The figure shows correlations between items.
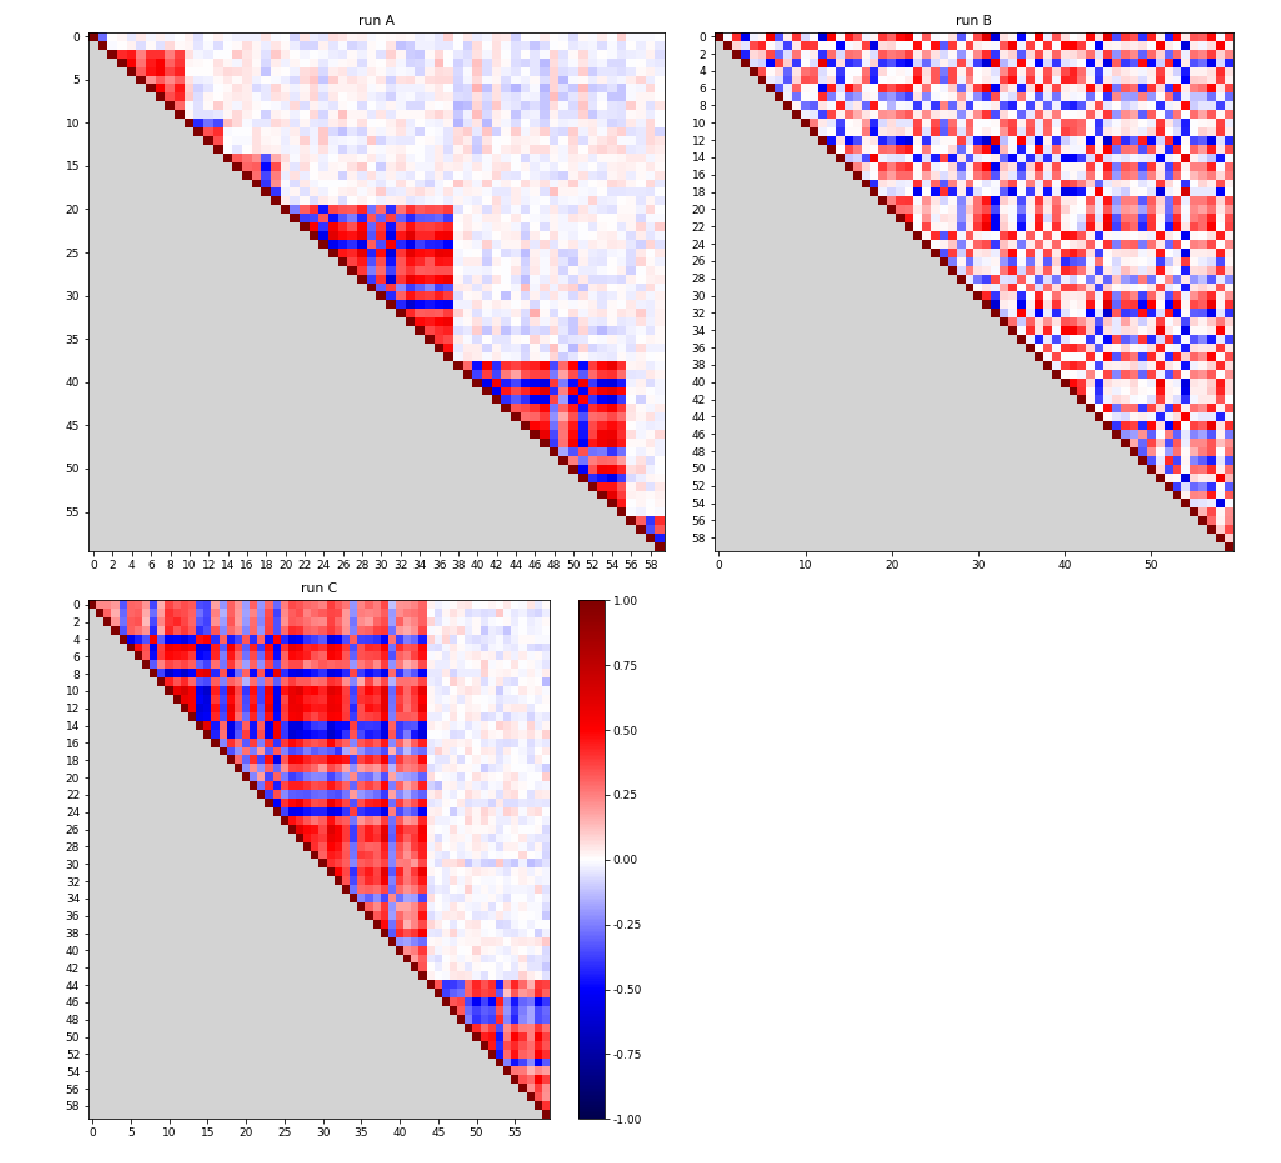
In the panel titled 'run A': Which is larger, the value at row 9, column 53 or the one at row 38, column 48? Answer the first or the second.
the first
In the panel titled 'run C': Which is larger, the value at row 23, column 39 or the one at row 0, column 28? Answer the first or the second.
the second
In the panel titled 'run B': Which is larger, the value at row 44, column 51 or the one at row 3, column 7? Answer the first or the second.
the second
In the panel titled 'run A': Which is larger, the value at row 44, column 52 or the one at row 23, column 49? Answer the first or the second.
the first
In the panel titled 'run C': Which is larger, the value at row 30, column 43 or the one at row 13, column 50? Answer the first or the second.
the first
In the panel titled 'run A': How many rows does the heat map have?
60
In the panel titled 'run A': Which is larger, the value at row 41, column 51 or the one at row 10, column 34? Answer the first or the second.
the second
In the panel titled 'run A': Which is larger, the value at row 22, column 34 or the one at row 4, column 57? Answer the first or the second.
the first
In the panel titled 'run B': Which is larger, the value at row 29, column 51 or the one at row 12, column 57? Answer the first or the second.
the first
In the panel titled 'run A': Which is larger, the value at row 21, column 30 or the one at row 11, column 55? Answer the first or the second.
the second
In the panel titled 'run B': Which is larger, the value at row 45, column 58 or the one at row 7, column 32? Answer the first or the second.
the second
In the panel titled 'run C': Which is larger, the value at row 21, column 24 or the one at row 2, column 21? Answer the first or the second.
the second
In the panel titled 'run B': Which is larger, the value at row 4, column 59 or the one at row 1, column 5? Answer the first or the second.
the second
